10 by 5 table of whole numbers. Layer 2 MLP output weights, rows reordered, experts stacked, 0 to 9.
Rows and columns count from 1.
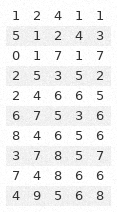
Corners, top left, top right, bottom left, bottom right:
1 1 4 8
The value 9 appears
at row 10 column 2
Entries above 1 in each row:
2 4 2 5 5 5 5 5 5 5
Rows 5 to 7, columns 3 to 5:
6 6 5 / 5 3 6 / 6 5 6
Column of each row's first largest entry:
3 1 3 2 3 2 1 3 3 2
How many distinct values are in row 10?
5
